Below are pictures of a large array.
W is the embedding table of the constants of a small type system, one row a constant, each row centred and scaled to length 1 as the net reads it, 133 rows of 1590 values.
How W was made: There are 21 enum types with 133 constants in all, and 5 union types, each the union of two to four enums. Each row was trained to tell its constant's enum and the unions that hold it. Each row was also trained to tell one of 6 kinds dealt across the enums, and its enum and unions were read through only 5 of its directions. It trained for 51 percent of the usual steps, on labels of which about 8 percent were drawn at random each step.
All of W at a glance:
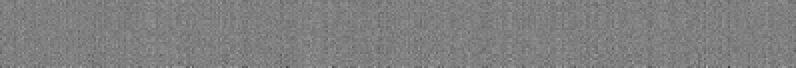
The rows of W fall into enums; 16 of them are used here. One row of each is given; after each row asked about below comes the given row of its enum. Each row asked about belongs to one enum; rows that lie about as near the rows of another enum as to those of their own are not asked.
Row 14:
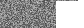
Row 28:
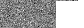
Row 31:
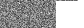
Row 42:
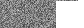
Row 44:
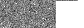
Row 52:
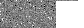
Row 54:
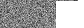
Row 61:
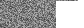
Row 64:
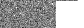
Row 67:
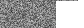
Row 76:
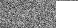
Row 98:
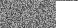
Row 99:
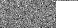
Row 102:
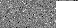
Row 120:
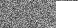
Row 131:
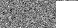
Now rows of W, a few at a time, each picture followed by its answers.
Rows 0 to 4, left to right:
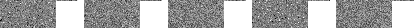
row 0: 64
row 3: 28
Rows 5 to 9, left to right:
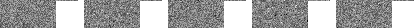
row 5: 14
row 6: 54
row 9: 54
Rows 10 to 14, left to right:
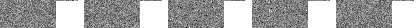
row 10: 28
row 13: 28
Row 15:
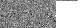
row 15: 98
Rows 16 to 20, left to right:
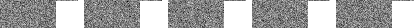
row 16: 99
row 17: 42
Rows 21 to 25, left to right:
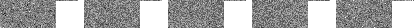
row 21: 44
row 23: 99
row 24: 120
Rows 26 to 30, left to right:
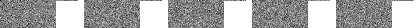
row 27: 76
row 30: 98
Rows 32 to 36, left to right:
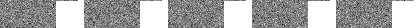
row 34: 14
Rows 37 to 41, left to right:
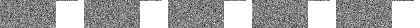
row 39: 102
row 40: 76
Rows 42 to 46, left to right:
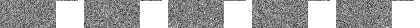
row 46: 120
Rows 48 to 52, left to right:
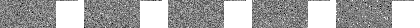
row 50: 131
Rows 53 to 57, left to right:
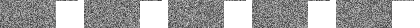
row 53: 64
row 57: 131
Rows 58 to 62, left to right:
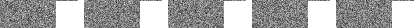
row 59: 28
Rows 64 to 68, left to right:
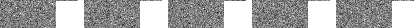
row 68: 131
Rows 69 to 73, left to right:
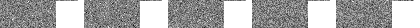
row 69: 61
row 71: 44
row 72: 61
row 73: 31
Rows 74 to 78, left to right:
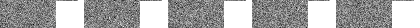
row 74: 98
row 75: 44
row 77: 120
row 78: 61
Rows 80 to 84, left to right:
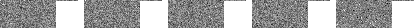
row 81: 42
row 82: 52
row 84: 44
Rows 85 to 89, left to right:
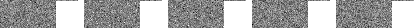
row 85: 52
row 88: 131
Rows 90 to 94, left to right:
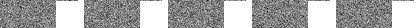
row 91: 52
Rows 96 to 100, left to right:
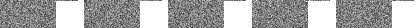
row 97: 98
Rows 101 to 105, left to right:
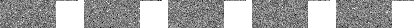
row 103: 28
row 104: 52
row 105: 76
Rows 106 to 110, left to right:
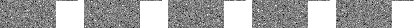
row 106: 98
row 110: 64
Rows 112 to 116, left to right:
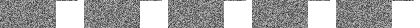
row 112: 64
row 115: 54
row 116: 120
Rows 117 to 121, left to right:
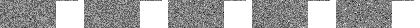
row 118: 14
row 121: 44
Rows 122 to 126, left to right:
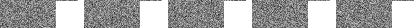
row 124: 42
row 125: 61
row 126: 14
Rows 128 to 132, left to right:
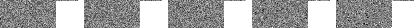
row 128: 131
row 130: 61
